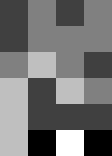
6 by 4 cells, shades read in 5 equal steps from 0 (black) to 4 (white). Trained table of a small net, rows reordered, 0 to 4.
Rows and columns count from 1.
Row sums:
6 7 8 9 6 7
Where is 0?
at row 6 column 2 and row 6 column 4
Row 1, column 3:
1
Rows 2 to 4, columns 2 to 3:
2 2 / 3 2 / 1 3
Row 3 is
2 3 2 1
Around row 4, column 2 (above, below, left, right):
3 1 3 3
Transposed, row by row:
1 1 2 3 3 3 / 2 2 3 1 1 0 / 1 2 2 3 1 4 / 2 2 1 2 1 0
